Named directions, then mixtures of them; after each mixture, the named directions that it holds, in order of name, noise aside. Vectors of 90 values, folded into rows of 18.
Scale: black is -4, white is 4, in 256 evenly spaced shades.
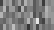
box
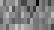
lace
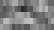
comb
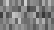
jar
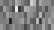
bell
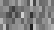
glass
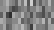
glass, jar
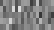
bell, lace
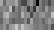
lace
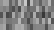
glass, jar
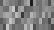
bell, glass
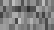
comb, jar, lace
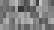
bell, comb, lace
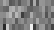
glass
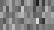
box, lace
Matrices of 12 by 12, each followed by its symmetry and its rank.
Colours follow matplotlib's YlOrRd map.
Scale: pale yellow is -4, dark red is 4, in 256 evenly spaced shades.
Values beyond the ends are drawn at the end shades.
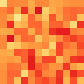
symmetric, full rank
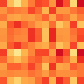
neither, rank two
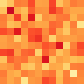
symmetric, full rank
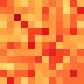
symmetric, full rank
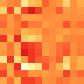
neither, rank two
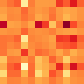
antisymmetric, rank two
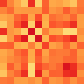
symmetric, rank two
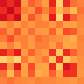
symmetric, rank two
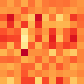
neither, rank two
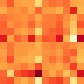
antisymmetric, rank two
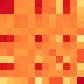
symmetric, rank two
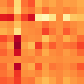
antisymmetric, rank two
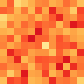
symmetric, full rank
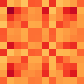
symmetric, rank two
